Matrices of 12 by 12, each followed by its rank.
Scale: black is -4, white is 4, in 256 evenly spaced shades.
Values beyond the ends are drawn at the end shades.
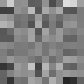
two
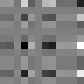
one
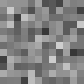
full rank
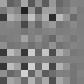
two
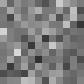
full rank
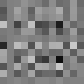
two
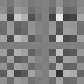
one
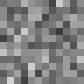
full rank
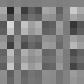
one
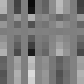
one
